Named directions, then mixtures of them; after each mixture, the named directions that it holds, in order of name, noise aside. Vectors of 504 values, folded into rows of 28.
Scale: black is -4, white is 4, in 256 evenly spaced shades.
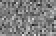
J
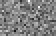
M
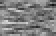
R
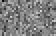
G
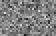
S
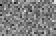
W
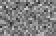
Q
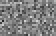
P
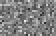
M, P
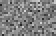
J, S, W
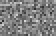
P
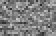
Q, R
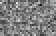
J, Q, R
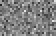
G, W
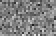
J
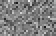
M, Q, W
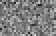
J, Q, W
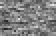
M, R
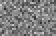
Q, S, W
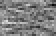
R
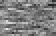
R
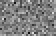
J, M, W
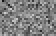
G, S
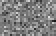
G, M, R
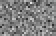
J, Q, S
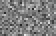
S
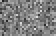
G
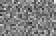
P, W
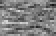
R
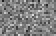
G, S, W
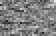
R, W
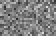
Q, S, W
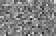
M, P, W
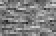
R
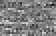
J, P, R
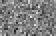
G, M, P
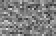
R, S
